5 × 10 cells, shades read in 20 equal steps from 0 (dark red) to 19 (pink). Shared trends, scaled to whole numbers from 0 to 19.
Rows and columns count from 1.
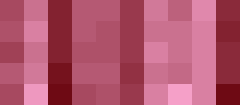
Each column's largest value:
10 18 3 10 10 6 15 19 16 4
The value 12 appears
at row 4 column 8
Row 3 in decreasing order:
15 15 13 13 9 9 7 6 4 3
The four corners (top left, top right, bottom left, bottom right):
8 4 8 0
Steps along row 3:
up down up same down up down up down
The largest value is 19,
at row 5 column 8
